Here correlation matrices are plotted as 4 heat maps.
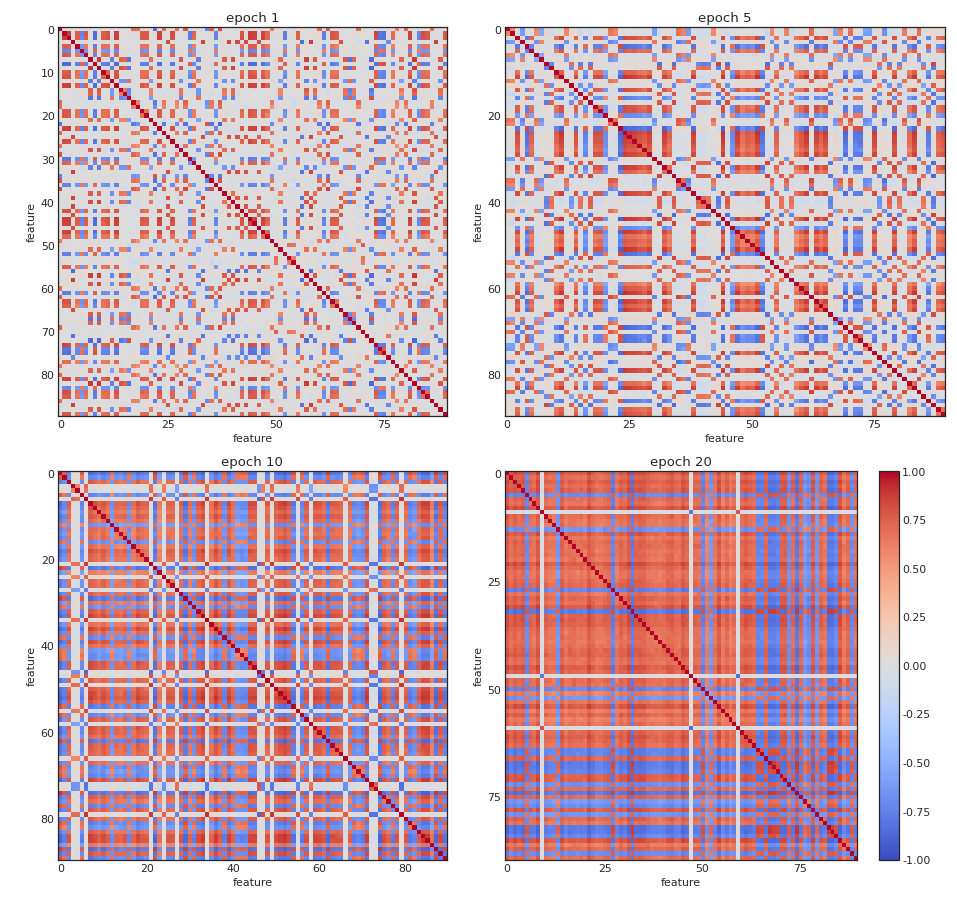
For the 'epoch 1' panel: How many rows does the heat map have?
90
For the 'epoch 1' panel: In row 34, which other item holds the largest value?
22
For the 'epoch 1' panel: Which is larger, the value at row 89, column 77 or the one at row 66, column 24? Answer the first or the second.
the first
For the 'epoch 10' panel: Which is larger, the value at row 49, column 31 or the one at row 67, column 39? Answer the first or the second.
the second
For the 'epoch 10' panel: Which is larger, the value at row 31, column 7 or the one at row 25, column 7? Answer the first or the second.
the second
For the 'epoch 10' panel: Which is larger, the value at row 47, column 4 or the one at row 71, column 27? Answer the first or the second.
the first
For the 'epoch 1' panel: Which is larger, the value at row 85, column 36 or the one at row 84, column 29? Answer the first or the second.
the second
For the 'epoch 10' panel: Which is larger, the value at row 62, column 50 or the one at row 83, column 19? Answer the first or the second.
the second
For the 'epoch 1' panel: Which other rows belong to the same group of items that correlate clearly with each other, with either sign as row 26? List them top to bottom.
1, 2, 4, 5, 6, 8, 10, 11, 13, 19, 20, 23, 30, 31, 36, 42, 44, 45, 47, 48, 52, 55, 61, 63, 64, 73, 74, 75, 77, 81, 83, 84, 85, 89
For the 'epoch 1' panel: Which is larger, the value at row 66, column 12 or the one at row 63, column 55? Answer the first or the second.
the second
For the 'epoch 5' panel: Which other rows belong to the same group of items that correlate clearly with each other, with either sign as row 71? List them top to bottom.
2, 4, 5, 10, 11, 14, 16, 18, 19, 20, 23, 24, 25, 26, 27, 28, 29, 32, 33, 38, 44, 46, 47, 48, 49, 50, 51, 52, 55, 59, 60, 61, 63, 64, 65, 69, 72, 75, 79, 82, 83, 86, 88, 89
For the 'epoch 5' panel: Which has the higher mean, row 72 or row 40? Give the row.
40
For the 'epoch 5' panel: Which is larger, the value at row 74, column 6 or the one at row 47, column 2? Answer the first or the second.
the second
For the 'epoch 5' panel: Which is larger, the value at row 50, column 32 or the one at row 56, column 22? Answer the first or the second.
the first
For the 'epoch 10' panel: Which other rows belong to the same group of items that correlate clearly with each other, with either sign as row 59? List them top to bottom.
0, 1, 2, 5, 7, 8, 9, 10, 11, 12, 13, 14, 15, 16, 17, 18, 19, 20, 22, 23, 25, 26, 28, 29, 30, 31, 32, 33, 35, 36, 37, 38, 39, 40, 41, 42, 43, 44, 45, 48, 50, 51, 52, 53, 54, 56, 57, 60, 61, 62, 63, 64, 65, 67, 68, 69, 70, 71, 74, 75, 76, 77, 78, 80, 81, 82, 83, 84, 85, 86, 87, 88, 89
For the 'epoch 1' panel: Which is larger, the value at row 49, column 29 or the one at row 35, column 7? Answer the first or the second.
the first
